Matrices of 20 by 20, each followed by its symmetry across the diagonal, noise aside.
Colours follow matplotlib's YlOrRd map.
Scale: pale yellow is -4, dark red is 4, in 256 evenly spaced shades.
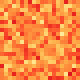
symmetric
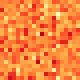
neither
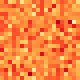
neither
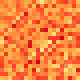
symmetric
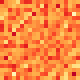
symmetric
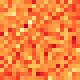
symmetric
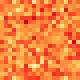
neither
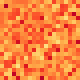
symmetric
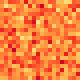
neither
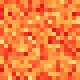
neither
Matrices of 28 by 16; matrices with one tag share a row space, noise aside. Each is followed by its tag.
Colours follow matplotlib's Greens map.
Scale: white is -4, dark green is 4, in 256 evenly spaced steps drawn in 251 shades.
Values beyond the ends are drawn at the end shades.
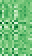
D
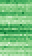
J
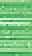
J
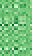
D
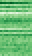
J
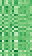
D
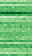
J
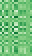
D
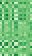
D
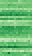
J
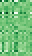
D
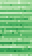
J
